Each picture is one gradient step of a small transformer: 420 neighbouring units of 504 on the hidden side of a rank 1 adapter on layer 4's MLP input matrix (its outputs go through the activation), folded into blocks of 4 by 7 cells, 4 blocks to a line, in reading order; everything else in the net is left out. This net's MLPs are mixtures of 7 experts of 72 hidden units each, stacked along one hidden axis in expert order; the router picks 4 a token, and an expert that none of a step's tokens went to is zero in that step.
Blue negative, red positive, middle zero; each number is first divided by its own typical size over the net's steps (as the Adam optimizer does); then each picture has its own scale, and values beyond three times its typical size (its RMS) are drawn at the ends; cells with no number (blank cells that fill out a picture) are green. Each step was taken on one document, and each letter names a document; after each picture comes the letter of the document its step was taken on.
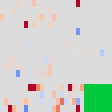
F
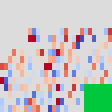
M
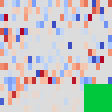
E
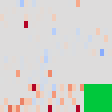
F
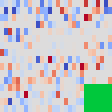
E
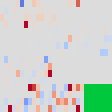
F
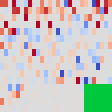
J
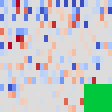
E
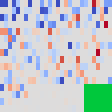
J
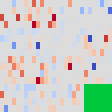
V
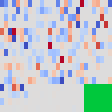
J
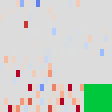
F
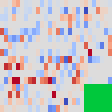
E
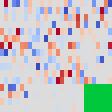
J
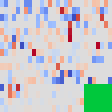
J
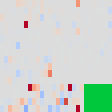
F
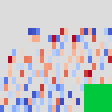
M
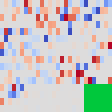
J
